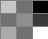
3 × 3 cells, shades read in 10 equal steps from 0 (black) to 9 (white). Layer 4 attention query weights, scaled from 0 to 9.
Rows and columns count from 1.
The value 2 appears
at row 2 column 3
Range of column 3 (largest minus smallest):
9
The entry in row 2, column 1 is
4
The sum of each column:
17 13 11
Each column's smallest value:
4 4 0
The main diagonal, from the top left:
7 5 9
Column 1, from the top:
7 4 6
